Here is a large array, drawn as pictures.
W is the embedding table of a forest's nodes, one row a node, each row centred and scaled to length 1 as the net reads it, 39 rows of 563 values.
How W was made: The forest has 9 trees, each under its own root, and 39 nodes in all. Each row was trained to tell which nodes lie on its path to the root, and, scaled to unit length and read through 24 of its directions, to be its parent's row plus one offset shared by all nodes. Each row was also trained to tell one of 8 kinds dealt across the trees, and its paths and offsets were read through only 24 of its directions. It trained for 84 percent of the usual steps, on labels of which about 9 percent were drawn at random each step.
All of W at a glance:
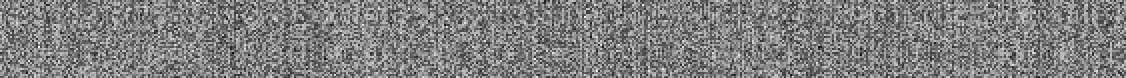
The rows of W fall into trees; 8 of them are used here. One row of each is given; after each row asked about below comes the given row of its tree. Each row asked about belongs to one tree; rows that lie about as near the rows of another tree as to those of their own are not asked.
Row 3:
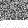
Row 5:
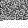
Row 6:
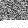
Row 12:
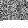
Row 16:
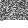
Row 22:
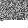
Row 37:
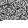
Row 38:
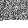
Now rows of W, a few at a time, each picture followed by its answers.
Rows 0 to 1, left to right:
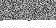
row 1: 12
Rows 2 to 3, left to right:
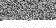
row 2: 6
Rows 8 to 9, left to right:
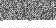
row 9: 22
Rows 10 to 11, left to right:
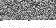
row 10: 6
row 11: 38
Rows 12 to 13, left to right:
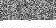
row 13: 38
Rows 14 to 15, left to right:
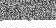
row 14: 12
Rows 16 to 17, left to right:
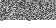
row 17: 37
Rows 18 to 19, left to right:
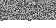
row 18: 5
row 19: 37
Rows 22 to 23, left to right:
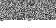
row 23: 38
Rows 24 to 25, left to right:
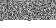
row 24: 37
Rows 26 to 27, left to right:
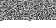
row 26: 12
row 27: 3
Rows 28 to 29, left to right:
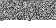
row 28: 22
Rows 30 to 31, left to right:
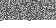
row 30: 12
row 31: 37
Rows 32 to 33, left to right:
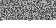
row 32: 22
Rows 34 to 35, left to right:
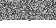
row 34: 38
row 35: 5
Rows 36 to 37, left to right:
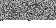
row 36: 3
